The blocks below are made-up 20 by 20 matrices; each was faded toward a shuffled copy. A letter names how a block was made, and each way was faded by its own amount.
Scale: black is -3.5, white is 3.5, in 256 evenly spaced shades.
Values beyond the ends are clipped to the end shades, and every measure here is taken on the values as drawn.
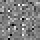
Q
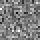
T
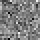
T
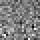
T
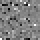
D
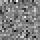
D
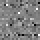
D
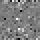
D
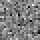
T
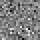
T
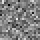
T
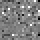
D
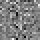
Q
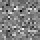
D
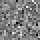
T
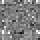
Q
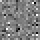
Q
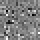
Q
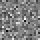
T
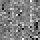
Q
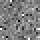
D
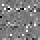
D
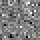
Q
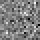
T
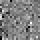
Q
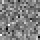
T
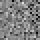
T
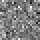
T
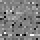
D
